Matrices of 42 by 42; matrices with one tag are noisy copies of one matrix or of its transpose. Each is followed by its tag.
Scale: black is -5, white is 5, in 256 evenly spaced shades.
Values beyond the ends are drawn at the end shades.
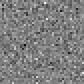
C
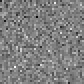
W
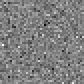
C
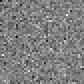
W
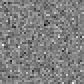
C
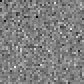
W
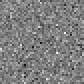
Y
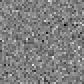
Y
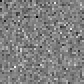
W
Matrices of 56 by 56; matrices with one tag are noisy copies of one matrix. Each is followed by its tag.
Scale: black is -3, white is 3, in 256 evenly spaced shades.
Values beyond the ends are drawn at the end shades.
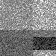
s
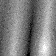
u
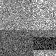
s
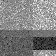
s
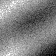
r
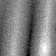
u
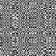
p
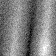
u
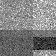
s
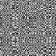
p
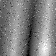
u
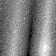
u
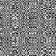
p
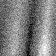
u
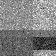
s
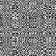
p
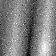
u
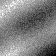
r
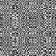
p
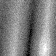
u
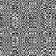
p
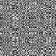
p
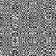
p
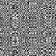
p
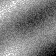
r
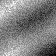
r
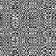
p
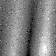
u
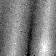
u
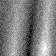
u
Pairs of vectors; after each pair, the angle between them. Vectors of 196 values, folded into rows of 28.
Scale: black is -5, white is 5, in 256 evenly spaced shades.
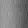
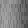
nearly parallel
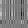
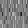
orthogonal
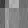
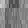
nearly opposite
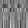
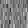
partly aligned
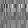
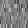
partly opposed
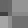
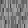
orthogonal
